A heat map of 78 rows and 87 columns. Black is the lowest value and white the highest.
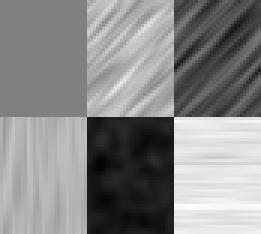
The table splits into 2 rows of 3 panels. Panel 1,1: middling, flat. Panel 1,2: high, slanting up to the right. Panel 1,3: low, slanting up to the right. Panel 2,1: high, streaked downward, faint in contrast. Panel 2,2: very low, blotchy, faint in contrast. Panel 2,3: very high, streaked across, faint in contrast.
